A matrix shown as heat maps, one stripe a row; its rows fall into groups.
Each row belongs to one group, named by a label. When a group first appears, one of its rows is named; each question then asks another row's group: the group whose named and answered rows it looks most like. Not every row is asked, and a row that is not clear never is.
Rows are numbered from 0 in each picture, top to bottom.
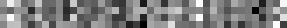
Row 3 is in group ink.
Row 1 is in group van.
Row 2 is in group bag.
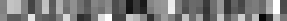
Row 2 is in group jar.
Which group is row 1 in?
ink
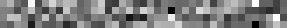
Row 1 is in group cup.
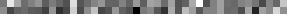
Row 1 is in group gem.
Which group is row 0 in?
bag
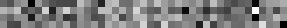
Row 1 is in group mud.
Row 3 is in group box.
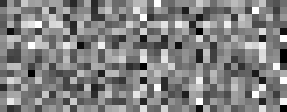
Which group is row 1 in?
mud
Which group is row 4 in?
box
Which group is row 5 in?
bag
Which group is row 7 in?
box
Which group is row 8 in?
box
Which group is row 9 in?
ink
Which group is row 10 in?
van
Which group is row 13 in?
mud
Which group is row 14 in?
bag
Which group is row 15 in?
box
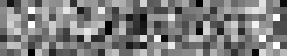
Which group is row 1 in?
jar
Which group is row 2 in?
ink
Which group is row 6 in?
ink
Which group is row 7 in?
van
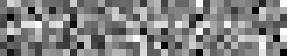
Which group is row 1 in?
van
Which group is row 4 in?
bag
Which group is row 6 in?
gem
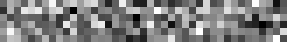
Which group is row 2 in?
gem
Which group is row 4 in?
bag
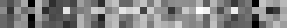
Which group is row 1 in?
cup
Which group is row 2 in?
van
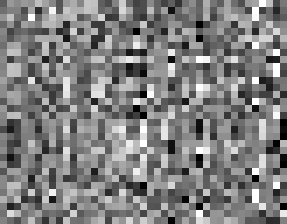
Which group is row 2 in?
jar
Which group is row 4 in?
gem
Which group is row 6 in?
mud
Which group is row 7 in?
ink
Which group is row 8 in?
cup
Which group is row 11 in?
jar
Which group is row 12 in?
cup
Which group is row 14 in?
mud
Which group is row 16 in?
ink
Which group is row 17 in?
box
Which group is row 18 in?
box
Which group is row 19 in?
box
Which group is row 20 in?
cup
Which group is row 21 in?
cup
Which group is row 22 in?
box
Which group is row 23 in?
box
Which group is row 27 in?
jar
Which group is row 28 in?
mud
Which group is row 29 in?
box
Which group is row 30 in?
bag
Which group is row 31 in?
cup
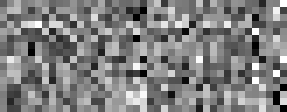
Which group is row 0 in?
bag
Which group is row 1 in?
ink
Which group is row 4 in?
mud
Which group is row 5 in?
gem
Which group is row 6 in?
van
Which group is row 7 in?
van
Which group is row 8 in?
bag
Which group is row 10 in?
ink
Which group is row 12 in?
box
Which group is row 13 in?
cup
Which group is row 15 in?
box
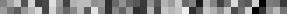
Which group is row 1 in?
gem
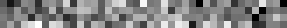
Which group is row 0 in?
box
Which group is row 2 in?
van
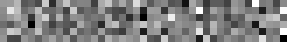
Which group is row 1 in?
bag
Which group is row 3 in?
van
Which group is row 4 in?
bag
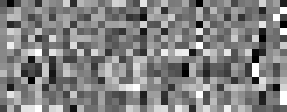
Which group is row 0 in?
box
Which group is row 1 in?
bag
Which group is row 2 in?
ink
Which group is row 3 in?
box
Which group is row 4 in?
bag
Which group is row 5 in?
jar
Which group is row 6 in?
bag
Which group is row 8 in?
van
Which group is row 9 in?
mud
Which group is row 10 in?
mud
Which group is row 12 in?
cup
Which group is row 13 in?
bag
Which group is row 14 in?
bag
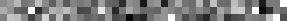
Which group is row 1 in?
jar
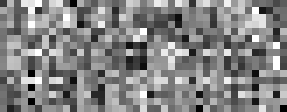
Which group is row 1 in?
jar
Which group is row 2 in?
jar
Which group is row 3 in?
jar
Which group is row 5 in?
mud
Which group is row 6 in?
ink
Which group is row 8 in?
ink
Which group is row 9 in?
ink
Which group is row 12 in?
van
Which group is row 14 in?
van
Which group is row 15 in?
box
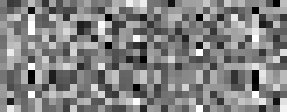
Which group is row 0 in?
cup
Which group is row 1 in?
van
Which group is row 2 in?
jar
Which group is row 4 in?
jar
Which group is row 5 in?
mud
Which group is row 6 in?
jar
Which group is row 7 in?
bag
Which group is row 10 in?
van
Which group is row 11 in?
van
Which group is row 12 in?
gem
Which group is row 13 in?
jar
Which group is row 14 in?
cup
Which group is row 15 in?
bag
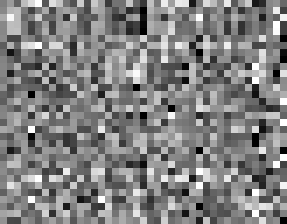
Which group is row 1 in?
ink
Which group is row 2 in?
bag
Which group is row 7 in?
box
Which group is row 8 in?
box
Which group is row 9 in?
mud
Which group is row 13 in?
van
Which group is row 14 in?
bag
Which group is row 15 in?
cup
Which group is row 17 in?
bag
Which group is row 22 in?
bag
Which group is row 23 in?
ink
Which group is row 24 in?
cup
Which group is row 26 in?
bag
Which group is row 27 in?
mud
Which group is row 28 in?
jar
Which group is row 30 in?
mud
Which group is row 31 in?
box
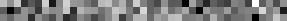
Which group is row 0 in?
mud
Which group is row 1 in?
box
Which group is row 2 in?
van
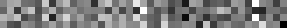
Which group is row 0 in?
mud
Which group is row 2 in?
mud
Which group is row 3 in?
box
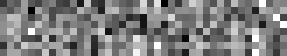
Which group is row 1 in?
van
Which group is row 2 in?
ink
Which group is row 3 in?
bag
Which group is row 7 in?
mud
